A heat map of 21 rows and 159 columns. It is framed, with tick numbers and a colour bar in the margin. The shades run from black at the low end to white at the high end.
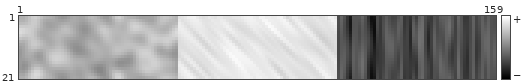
The table splits into one row of 3 panels. Panel 1,1: high, blotchy. Panel 1,2: very high, slanting down to the right, faint in contrast. Panel 1,3: low, streaked downward.
